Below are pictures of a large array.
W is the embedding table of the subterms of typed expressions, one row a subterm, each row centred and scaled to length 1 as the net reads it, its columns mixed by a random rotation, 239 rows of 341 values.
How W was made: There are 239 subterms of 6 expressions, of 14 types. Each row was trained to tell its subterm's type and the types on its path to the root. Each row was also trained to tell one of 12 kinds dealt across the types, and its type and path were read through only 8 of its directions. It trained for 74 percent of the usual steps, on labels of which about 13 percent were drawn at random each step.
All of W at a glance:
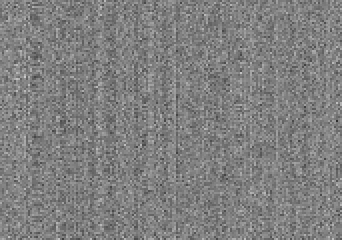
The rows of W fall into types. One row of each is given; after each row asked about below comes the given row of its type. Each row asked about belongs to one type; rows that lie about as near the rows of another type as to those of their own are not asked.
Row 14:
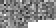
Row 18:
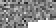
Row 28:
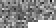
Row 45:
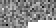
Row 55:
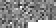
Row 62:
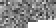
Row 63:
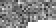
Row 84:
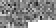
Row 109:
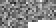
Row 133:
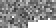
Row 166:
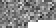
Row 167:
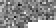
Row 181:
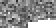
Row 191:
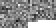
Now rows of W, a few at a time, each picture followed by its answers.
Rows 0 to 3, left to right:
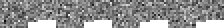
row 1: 18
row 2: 45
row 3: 191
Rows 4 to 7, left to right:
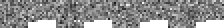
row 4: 18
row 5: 84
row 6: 62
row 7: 63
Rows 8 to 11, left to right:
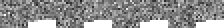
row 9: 109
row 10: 18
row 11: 63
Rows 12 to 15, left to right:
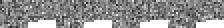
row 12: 166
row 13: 14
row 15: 181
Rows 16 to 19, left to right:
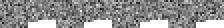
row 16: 18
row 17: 14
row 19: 18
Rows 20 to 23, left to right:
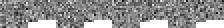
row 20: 167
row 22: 18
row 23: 109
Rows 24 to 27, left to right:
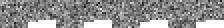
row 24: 55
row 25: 28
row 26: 63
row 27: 191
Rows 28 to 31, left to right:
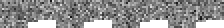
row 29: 28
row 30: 28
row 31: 166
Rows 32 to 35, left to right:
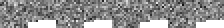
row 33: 109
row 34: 167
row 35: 166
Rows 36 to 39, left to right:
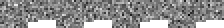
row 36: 62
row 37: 109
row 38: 181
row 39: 133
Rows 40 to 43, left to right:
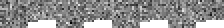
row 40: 63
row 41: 14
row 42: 55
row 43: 18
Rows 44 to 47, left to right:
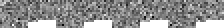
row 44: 84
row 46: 166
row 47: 166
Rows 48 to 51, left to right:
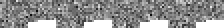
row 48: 14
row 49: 63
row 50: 167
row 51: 181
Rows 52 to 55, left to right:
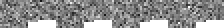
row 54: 181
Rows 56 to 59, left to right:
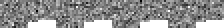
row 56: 14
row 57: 55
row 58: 191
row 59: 55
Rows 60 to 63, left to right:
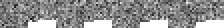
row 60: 166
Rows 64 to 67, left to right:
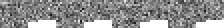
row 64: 84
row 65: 167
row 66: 62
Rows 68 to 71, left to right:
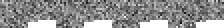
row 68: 133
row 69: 166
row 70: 133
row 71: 133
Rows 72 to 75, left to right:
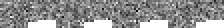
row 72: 62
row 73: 167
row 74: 55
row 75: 28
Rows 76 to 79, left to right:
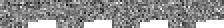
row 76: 55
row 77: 18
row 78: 109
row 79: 84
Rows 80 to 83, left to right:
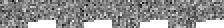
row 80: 109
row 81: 63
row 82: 14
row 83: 62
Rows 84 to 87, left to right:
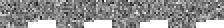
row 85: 84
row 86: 14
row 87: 167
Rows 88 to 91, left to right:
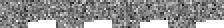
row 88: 63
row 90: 84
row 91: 84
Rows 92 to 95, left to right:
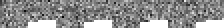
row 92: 45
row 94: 62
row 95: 14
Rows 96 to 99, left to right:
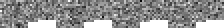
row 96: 84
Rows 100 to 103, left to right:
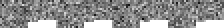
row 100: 63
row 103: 166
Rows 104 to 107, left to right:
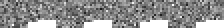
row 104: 109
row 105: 62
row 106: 133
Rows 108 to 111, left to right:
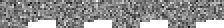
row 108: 166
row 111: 55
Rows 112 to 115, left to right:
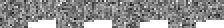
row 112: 14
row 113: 84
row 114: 62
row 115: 84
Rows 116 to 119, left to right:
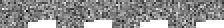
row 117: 167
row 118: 133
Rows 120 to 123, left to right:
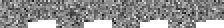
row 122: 18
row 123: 133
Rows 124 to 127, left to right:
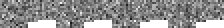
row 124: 181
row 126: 84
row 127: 167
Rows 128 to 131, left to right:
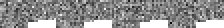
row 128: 62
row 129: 14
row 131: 167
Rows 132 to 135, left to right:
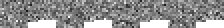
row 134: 55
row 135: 133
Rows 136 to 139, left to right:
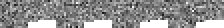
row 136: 166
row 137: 55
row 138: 55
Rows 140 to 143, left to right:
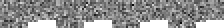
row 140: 133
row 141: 84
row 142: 18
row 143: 133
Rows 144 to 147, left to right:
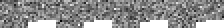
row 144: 166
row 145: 133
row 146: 28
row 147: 62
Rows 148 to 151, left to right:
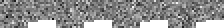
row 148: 18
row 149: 18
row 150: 166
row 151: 62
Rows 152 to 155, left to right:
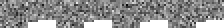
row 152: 167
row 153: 181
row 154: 55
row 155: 18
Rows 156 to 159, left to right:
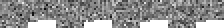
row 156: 167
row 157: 166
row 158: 84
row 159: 133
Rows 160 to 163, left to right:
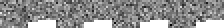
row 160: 181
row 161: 109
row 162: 55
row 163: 166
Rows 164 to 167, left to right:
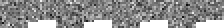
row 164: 84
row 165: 181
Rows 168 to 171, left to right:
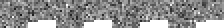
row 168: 167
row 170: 63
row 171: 84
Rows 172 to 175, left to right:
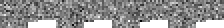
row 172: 14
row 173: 167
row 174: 63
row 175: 109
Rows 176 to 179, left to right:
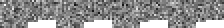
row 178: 191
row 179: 109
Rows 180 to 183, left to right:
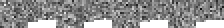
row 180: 28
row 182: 55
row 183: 45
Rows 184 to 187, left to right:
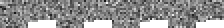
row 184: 191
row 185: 166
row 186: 109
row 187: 181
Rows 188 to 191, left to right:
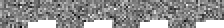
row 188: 55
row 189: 63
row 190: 63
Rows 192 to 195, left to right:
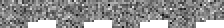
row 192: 63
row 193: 181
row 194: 55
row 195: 28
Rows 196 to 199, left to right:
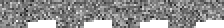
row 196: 63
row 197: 191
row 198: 109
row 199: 63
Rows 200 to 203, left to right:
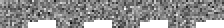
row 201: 14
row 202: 191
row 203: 28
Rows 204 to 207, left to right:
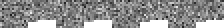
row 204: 18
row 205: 166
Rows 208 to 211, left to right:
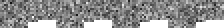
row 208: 14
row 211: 62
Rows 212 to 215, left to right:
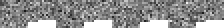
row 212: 45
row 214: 62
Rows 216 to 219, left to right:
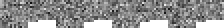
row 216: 55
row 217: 109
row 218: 45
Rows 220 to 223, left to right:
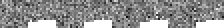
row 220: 166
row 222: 28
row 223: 63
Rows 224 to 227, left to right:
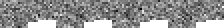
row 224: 167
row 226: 109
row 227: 28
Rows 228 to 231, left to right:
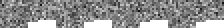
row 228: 63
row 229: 28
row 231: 133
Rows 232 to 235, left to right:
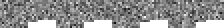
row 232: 18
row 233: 18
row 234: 62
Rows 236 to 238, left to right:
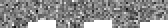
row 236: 14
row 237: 14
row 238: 28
